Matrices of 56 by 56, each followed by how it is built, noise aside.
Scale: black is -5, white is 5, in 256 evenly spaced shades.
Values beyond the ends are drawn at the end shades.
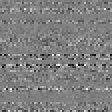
uneven rows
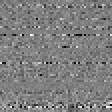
uneven rows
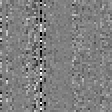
uneven columns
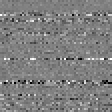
uneven rows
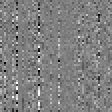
uneven columns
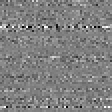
uneven rows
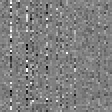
uneven columns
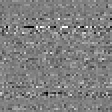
uneven rows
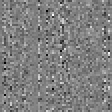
uneven columns
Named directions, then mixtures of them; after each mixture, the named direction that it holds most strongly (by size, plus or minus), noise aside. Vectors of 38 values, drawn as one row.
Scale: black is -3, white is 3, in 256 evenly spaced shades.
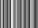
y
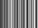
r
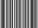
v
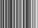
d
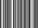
y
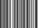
r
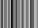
y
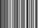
r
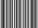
v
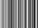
r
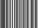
v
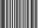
v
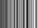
r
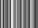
y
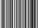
v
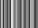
y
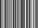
v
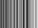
d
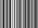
y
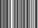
r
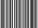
v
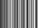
r
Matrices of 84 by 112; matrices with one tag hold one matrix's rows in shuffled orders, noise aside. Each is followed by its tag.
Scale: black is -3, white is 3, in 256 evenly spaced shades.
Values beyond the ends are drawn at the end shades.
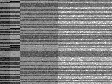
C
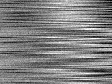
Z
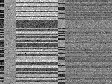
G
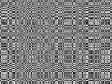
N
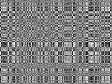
N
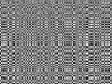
N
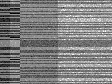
C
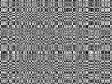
N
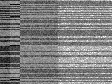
C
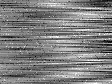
Z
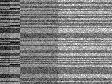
C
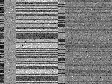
G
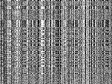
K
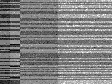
C
